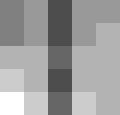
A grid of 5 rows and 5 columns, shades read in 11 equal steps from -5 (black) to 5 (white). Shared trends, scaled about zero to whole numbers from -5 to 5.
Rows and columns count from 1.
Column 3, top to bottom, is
-2 -2 -1 -2 -1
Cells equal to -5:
0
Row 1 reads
0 1 -2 1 1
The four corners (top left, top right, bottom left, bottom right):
0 1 5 2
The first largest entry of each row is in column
2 5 1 1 1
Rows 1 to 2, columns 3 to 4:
-2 1 | -2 1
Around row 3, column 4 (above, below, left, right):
1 2 -1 2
